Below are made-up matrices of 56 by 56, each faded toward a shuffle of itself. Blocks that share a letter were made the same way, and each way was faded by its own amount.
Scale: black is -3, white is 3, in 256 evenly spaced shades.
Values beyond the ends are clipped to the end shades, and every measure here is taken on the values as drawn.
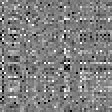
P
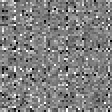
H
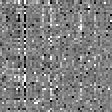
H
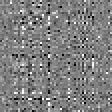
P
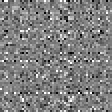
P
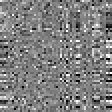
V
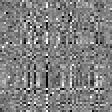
V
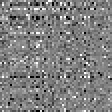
P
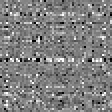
P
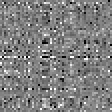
P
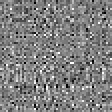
H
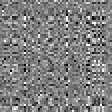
V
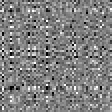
V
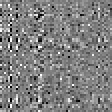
V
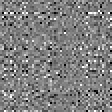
P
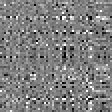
P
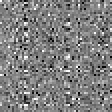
H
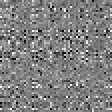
P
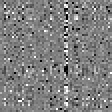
H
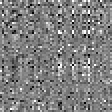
H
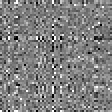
V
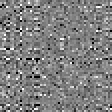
P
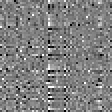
V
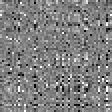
H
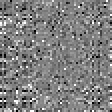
H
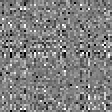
P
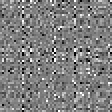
V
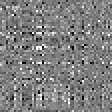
P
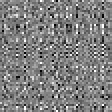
V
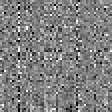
H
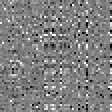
H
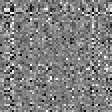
H
